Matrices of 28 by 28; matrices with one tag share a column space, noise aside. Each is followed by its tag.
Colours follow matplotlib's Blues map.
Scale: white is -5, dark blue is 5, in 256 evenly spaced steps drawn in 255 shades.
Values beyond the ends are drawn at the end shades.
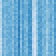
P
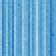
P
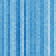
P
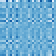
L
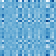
L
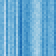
P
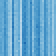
P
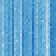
P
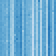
P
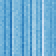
P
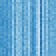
P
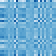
L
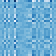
L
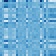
L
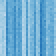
P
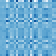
L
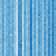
P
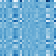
L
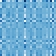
L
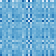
L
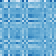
L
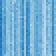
P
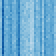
P
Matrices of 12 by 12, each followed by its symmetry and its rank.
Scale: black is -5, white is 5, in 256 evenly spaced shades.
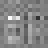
neither, rank two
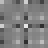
symmetric, rank one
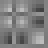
symmetric, rank one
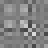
symmetric, rank two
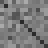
symmetric, full rank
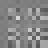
symmetric, rank two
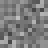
symmetric, full rank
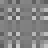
symmetric, rank one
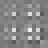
symmetric, rank two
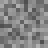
symmetric, full rank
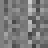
neither, rank two
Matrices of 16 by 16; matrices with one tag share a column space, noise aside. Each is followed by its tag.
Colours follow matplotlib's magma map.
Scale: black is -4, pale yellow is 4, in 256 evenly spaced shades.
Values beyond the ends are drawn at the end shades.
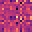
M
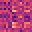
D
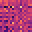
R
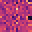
M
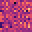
D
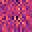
M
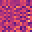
R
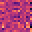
D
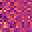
D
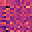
R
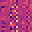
R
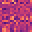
M
